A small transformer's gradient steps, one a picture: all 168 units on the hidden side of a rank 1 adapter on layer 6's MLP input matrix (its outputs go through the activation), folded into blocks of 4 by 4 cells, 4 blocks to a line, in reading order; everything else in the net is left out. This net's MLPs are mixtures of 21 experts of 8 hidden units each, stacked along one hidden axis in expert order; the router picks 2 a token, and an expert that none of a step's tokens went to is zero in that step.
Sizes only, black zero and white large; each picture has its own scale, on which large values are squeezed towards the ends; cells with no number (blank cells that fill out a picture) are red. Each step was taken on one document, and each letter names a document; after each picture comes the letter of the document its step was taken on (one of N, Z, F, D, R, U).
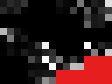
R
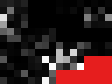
R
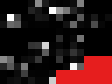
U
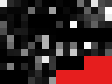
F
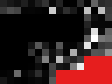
R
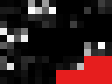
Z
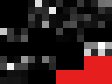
Z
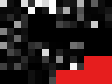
U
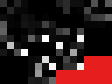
F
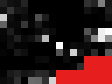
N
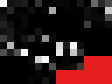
F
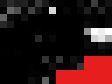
R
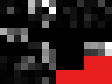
Z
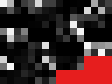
Z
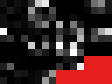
N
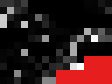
N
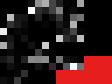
U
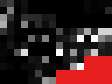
N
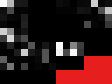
F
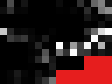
R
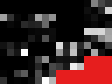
N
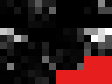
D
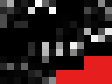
N
